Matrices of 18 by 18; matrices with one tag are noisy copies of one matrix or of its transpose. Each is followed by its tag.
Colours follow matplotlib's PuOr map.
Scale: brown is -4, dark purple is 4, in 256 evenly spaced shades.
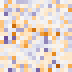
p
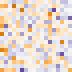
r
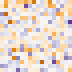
r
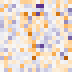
p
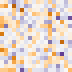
r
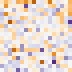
r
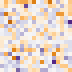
r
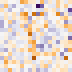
p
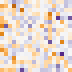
r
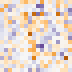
p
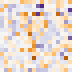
p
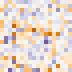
p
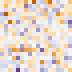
r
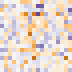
p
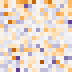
r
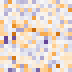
p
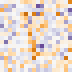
p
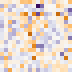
p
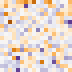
r
